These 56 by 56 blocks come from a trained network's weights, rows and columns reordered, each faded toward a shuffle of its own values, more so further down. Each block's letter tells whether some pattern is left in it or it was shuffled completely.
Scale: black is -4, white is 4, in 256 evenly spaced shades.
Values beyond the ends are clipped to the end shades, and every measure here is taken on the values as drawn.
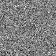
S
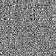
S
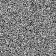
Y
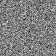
S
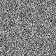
Y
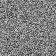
Y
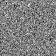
Y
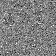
Y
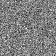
Y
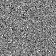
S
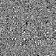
S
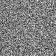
Y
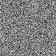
Y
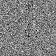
S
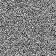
Y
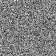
Y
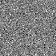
S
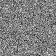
Y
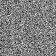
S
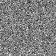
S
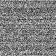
S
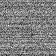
S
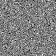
Y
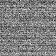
S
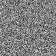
Y
